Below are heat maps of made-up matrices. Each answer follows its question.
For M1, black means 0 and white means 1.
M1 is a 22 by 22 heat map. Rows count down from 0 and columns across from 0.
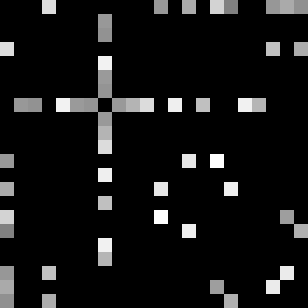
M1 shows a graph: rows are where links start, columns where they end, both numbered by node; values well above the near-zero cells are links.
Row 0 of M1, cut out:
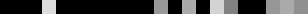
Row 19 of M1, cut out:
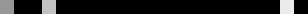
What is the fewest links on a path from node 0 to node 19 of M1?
1
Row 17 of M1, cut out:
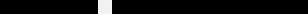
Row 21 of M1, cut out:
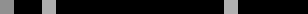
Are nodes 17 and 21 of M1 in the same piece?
no
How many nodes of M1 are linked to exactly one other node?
12
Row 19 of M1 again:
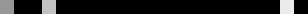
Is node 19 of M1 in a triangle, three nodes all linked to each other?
yes
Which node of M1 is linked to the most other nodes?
node 7
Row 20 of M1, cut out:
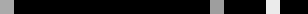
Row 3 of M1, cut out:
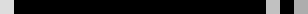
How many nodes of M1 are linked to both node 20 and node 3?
2
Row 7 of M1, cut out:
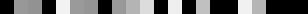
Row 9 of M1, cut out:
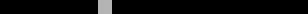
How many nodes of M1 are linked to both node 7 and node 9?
0
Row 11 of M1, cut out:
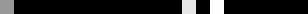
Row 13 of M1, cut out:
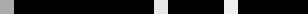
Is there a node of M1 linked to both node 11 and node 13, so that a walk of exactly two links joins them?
yes
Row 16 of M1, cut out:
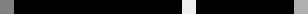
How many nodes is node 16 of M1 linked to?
3
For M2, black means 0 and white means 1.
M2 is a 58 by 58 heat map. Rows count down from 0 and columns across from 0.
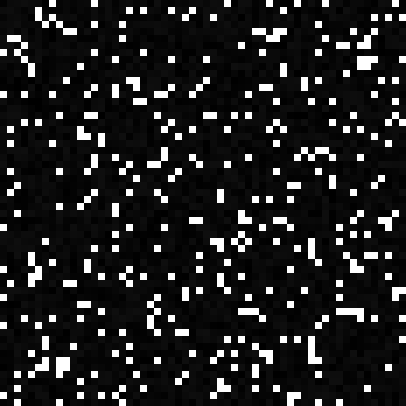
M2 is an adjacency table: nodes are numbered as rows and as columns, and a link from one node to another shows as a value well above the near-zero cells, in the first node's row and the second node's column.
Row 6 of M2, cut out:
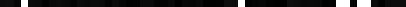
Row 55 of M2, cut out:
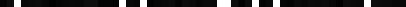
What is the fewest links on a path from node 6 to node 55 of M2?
2
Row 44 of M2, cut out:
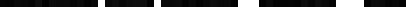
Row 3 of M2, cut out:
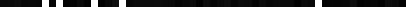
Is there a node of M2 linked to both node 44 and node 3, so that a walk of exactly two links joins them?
no
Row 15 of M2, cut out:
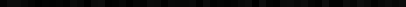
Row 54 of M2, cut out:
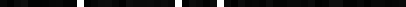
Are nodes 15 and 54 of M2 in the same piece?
no
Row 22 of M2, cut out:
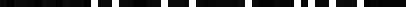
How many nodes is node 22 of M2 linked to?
9
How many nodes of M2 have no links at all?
1
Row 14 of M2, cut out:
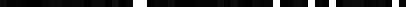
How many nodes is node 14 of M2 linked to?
6
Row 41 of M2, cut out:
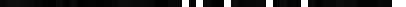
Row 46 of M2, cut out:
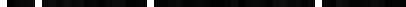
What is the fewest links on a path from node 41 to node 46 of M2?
3
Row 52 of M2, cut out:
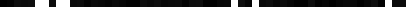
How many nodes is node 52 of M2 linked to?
7
